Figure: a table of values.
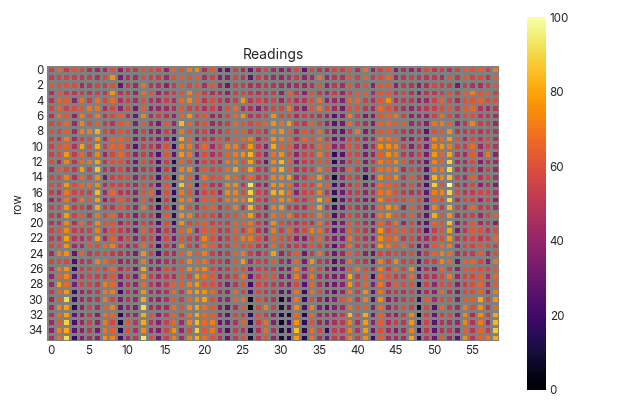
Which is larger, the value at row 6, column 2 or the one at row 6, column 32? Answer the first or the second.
the first
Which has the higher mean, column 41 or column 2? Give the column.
2
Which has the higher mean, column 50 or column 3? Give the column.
50
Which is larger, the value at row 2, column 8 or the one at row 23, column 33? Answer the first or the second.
the first
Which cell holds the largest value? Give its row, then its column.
15, 52
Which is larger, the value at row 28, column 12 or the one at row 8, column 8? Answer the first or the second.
the first
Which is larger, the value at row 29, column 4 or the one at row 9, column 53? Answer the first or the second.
the second
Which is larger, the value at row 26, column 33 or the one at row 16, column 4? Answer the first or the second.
the second
